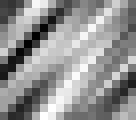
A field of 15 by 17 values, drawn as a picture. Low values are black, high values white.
No overall slope runs across the table. The halves do not mirror each other. The grain runs diagonally up to the right. The centre is the smoothest part.
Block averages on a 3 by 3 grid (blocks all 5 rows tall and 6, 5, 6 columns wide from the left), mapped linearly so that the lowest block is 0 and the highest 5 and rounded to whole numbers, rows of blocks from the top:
1 2 2 / 1 5 2 / 0 5 0
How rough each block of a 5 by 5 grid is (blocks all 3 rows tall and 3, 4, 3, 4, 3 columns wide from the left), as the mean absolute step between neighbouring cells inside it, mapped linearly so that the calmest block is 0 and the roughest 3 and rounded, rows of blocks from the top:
1 2 1 1 1 | 1 3 0 1 1 | 3 1 0 1 2 | 1 1 1 1 2 | 1 2 1 0 1
